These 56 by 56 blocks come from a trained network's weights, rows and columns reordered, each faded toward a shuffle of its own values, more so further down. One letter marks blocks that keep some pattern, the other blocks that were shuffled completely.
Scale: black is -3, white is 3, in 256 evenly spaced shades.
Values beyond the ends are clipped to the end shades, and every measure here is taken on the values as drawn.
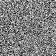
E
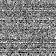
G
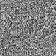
G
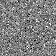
E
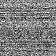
G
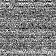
G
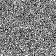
E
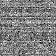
G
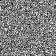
E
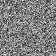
E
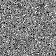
E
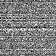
G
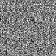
G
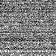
G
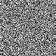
G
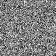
E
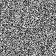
E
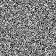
E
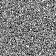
E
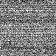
G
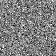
E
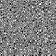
G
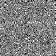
G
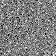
E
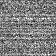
G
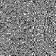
G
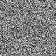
G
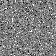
E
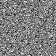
E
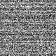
G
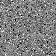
E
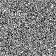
E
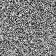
E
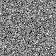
E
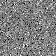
E
